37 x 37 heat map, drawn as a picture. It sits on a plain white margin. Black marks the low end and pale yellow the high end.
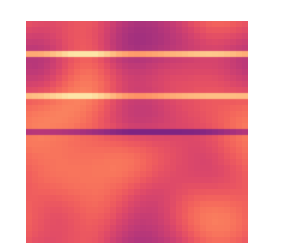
Odd lines: rows 6, 13 and 19. Ninth with the lowest average: top middle. Ninth with the highest average: middle left. Calmest part: bottom left.
